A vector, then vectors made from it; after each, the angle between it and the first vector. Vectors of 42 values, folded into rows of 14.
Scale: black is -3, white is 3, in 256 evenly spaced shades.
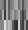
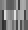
orthogonal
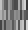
partly opposed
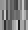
nearly opposite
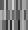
partly opposed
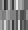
partly aligned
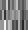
nearly parallel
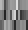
partly aligned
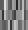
partly opposed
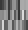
orthogonal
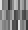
partly aligned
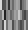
partly aligned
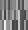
nearly parallel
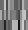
nearly opposite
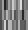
partly aligned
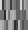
partly aligned
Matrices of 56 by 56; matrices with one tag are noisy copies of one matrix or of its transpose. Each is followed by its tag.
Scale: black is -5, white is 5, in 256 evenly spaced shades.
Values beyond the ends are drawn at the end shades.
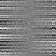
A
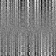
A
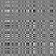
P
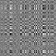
P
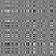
P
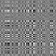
P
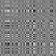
P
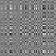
P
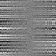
A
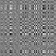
P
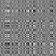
P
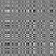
P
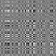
P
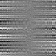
A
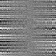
A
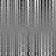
A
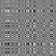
P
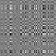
P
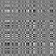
P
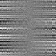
A
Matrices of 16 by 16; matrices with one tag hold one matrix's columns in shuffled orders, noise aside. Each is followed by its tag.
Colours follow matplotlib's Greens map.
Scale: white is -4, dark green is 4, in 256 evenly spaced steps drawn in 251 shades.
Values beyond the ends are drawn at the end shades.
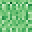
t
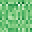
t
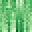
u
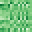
t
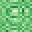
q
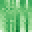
u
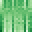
u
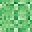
t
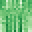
u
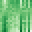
u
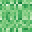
t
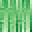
u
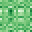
q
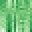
u
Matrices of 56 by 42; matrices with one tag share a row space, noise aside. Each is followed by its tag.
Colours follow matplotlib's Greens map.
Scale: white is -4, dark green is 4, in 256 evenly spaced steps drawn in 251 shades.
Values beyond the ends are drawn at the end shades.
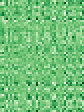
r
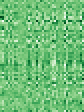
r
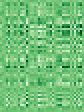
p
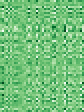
r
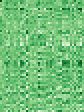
p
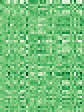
p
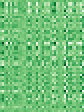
r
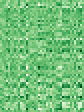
p
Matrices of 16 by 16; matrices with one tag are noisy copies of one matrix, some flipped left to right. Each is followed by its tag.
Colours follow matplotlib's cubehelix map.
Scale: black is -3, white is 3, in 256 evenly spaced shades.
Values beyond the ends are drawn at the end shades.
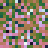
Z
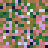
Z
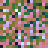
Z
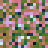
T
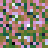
T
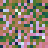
Z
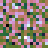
T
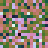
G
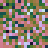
Z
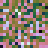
Z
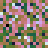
T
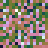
Z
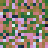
G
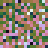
Z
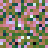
T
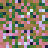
Z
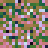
Z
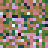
G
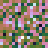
T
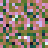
T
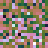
G
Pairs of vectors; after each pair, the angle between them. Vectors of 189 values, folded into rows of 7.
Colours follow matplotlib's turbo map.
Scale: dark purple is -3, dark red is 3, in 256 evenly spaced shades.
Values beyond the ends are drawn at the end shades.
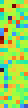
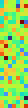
orthogonal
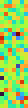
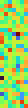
nearly parallel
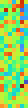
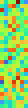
orthogonal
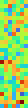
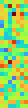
partly aligned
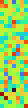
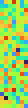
nearly opposite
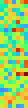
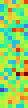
nearly parallel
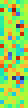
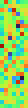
nearly parallel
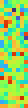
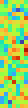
partly aligned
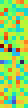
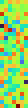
orthogonal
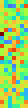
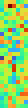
nearly opposite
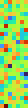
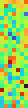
partly aligned
